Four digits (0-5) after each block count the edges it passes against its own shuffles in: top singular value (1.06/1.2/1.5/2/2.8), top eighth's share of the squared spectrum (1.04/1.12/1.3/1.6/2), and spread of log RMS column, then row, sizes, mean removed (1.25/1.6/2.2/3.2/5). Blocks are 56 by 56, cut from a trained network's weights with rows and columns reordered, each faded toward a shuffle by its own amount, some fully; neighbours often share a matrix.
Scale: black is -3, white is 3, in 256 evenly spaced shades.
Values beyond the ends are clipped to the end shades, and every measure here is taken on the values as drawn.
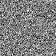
3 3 0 1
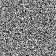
0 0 0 0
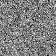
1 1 0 0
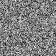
0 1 0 0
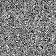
2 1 0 0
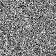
0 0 0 0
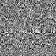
4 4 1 2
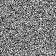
0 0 0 0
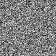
2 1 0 0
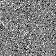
1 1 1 0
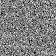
2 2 0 0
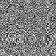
4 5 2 2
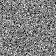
0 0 0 0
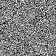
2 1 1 0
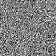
3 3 1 2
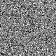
1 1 0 0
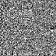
3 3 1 1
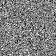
1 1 0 0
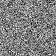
1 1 0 0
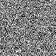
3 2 0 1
